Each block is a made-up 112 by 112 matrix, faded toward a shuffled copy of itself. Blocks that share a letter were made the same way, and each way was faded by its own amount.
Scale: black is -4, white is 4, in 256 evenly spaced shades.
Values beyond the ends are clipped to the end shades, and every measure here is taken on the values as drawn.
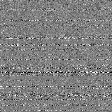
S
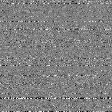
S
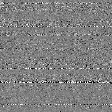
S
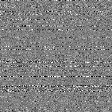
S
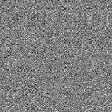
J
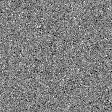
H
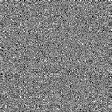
J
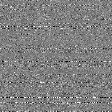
S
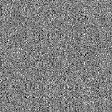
J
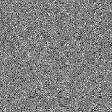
J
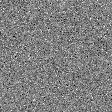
H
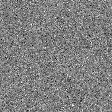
H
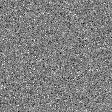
H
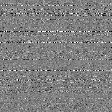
S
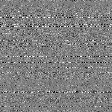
S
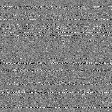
S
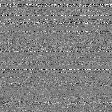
S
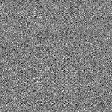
J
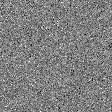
H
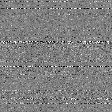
S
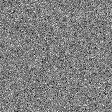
H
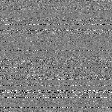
S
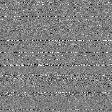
S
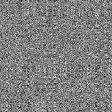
J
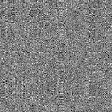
J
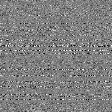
S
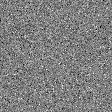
H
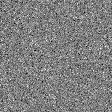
H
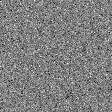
H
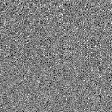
J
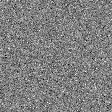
H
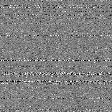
S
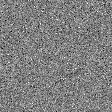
H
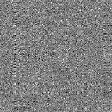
J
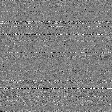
S
